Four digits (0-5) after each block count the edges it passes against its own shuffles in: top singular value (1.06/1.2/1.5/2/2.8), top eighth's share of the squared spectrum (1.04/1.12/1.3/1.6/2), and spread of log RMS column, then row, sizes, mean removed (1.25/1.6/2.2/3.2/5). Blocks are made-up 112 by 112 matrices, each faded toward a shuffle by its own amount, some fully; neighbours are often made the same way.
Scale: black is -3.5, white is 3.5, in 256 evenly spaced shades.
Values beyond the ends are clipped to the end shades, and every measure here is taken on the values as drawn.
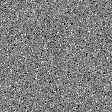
0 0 0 0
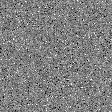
0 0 0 0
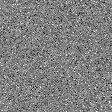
0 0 0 0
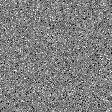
3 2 0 0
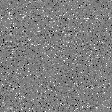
3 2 0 1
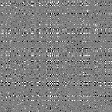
5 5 3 4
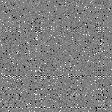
5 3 2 2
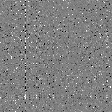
4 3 2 1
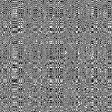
5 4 4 4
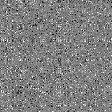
4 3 1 1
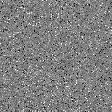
3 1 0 0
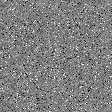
2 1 0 0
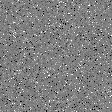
0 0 0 0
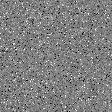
2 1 0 0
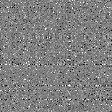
4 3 1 2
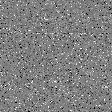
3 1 0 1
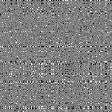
5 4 3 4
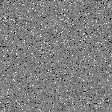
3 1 0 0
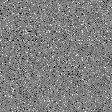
3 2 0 1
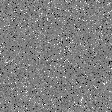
0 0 0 0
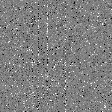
2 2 2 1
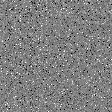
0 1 1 0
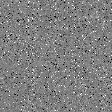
1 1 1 1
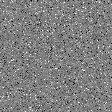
0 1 0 0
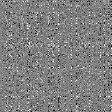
2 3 4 3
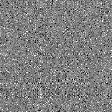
4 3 2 2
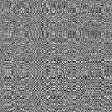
5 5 4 4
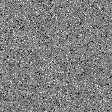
2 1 0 0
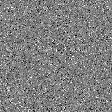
3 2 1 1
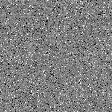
2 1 0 0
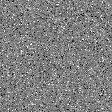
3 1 0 0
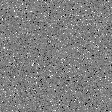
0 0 0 0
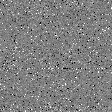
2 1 0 1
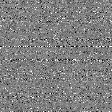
2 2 0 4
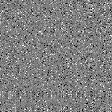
4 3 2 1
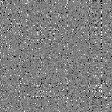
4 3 2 2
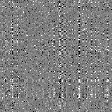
5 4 3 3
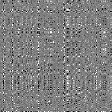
5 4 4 3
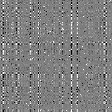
5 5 4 3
